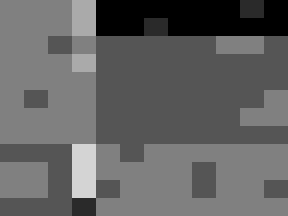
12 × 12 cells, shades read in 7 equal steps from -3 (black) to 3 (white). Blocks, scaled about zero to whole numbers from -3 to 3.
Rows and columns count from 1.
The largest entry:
2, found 3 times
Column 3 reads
0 0 -1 0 0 0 0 0 -1 -1 -1 -1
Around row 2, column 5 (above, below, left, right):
-3 -1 1 -3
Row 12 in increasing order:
-2 -1 -1 -1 0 0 0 0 0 0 0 0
